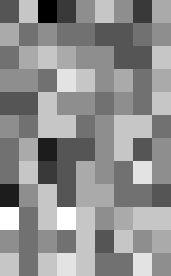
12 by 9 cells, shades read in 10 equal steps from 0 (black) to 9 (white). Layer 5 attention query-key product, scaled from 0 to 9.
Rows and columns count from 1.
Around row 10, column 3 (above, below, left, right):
7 5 4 9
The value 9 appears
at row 10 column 1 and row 10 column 4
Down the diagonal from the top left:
3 4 7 8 5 5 7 8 3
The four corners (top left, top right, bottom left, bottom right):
3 6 7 5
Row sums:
37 38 46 50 43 50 37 44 39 61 46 54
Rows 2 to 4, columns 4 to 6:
4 4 3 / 6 5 5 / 8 7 5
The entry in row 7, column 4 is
3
